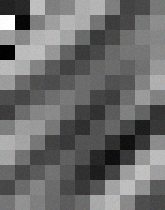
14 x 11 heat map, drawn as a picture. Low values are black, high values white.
Overall the values sit about 40% of the way up the scale. In the top left lies a patch that is rougher than the rest. The ninth with the highest average is the top left. Values change most from cell to cell in the top left. Streaks slant up to the right.
